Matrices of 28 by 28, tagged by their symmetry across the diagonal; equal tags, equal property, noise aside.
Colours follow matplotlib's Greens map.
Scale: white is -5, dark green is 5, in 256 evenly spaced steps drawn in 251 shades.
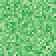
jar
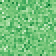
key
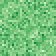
jar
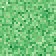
jar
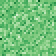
jar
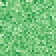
key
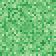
jar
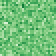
key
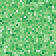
key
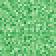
key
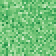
key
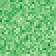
jar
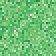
jar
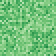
jar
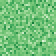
key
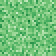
key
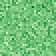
key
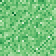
jar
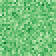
jar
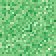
jar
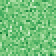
key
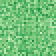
key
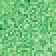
jar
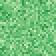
key
